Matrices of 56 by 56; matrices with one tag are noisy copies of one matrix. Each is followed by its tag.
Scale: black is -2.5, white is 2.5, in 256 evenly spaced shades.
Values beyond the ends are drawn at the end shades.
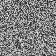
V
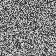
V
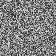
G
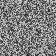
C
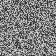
V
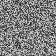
V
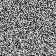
V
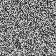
V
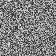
G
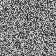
V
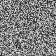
V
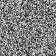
C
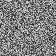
G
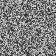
C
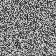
V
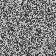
C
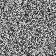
C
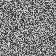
G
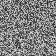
V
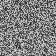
V
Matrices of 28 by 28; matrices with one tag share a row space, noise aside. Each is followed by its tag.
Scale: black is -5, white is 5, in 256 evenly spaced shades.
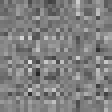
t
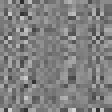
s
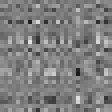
t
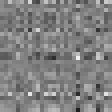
t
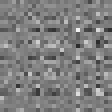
t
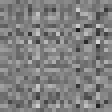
t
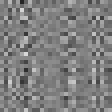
s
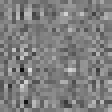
s
